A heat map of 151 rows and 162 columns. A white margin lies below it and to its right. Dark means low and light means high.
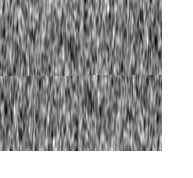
No overall slope runs across the table. It looks the same turned upside down. On average the colour sits 50% of the way up the scale. Streaks run downward. The histogram is bell-shaped.
